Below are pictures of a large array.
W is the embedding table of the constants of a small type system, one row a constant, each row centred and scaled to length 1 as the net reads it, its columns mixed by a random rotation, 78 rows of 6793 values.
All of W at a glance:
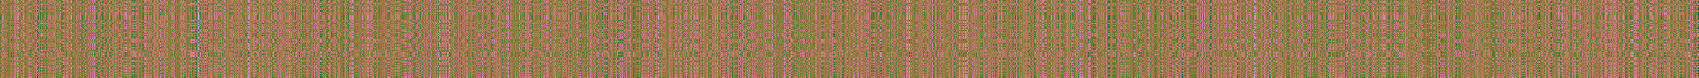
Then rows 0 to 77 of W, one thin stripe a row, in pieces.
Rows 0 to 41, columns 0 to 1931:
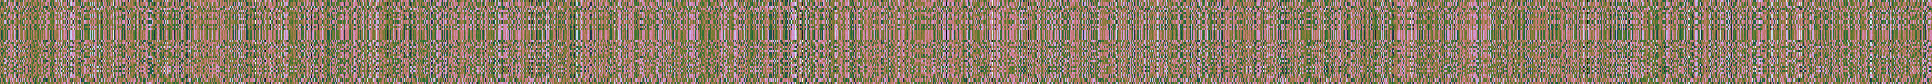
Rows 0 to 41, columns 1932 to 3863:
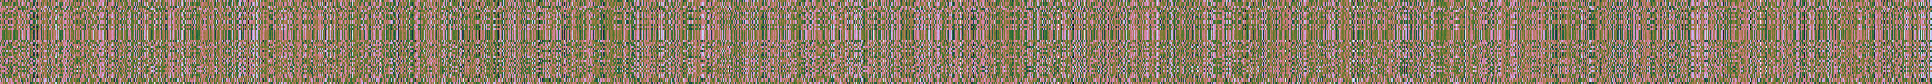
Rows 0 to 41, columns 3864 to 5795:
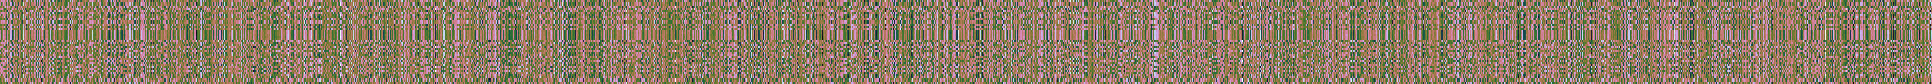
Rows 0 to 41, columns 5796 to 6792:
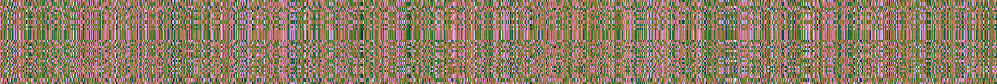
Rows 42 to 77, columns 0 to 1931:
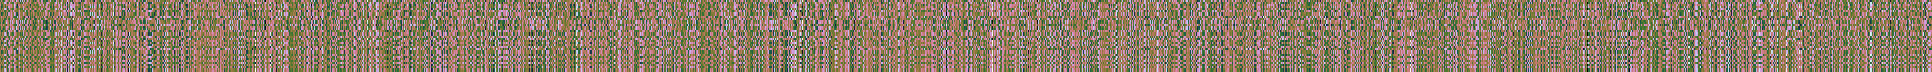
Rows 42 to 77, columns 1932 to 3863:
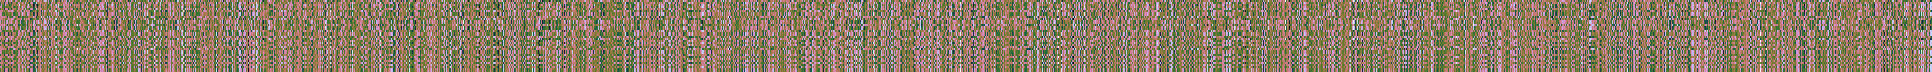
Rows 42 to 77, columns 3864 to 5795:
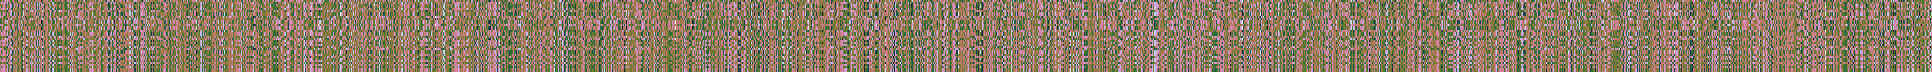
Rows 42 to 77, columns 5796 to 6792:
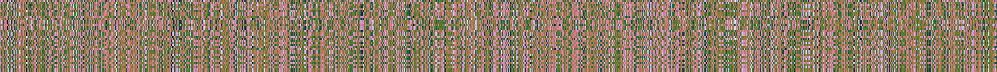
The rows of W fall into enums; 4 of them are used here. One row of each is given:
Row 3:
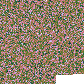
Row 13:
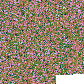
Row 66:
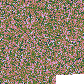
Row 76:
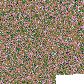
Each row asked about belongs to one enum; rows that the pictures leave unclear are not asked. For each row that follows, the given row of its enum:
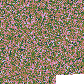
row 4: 66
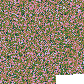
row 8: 13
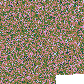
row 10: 76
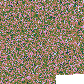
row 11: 76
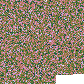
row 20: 3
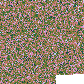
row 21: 76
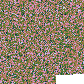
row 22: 13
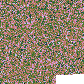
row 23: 66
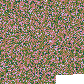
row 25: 3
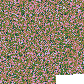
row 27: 13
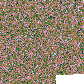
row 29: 76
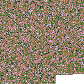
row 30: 3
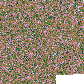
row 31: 76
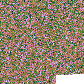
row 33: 66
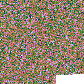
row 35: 66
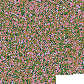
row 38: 13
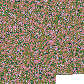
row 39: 3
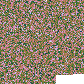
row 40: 3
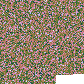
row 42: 3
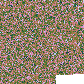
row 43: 76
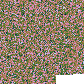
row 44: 13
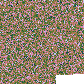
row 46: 76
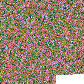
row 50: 66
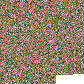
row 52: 3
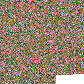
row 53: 3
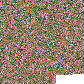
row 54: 66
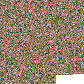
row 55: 3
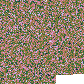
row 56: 3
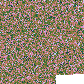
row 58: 76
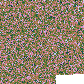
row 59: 76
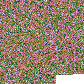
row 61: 3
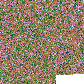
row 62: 76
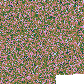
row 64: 76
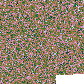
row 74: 76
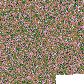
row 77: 76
